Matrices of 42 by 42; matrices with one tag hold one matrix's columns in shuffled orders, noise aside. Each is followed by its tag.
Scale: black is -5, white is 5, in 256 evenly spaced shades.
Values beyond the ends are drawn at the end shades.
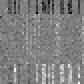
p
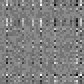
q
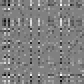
q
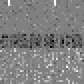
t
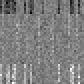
p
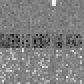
t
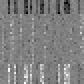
p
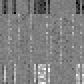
p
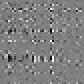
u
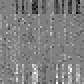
p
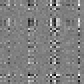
q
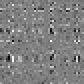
u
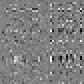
u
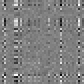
q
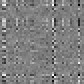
q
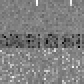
t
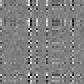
q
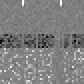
t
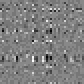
u
